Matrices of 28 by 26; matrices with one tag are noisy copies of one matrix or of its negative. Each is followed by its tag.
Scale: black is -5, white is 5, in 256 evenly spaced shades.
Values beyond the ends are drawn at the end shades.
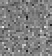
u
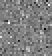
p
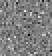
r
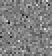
p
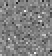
r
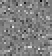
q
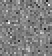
p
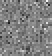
p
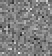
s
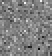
q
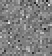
p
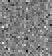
u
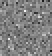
r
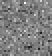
q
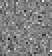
r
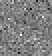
s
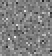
r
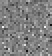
u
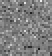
q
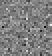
u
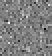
p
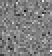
r
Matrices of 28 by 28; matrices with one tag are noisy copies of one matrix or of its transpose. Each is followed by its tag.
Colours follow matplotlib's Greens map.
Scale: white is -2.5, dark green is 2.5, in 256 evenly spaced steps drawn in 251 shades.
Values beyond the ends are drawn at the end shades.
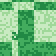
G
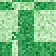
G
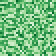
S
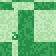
G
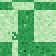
G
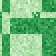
G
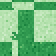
G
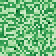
S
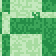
G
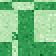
G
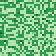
S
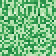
S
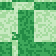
G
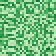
S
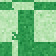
G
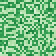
S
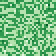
S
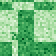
G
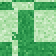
G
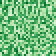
S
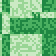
G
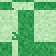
G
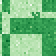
G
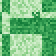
G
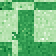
G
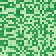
S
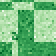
G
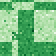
G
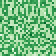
S
